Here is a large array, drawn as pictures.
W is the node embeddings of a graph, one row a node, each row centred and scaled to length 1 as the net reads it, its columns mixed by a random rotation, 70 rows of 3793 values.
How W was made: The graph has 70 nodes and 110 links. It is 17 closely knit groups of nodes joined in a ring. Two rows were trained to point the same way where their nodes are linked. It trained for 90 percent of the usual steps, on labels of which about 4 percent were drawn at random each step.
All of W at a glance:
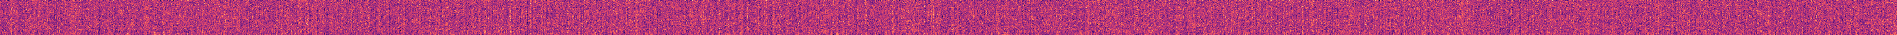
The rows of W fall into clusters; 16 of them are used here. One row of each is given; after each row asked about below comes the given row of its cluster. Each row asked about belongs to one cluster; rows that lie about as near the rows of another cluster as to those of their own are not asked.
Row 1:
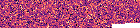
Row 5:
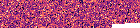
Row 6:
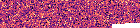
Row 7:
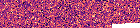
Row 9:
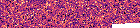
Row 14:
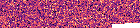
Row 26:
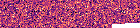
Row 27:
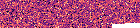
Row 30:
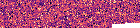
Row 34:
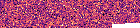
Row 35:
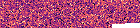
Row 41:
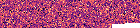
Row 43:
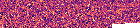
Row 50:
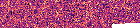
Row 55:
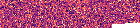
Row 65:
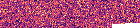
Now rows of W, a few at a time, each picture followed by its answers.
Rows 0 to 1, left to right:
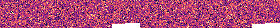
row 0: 1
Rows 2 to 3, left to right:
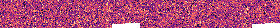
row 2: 7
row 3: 41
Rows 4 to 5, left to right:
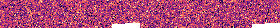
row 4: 55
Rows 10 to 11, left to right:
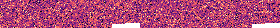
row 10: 27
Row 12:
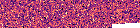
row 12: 43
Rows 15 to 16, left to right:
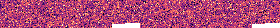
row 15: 34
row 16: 6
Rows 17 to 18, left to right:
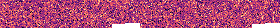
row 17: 35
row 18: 35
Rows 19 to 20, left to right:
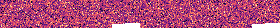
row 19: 34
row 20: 27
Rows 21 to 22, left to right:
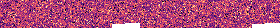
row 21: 9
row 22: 41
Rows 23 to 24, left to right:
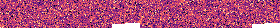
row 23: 27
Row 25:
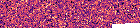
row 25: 9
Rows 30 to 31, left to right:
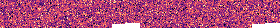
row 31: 34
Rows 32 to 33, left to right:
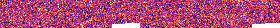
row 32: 30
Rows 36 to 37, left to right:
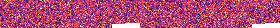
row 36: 26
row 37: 35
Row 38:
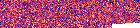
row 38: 7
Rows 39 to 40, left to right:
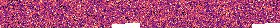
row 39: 55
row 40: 50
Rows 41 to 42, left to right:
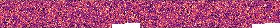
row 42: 41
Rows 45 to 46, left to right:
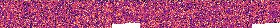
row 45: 7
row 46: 6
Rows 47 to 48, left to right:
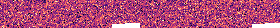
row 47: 9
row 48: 14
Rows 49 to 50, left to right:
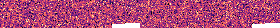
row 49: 7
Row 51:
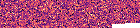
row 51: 1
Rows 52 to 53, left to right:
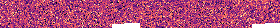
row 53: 35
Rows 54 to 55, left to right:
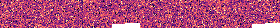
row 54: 5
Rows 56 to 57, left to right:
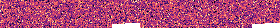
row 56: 65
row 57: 27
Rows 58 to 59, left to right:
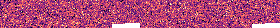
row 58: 34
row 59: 50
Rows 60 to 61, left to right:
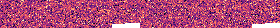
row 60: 9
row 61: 55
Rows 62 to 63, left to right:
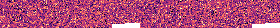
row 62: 14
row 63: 26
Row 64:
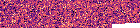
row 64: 26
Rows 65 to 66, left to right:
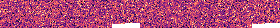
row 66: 65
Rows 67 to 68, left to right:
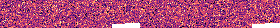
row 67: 41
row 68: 65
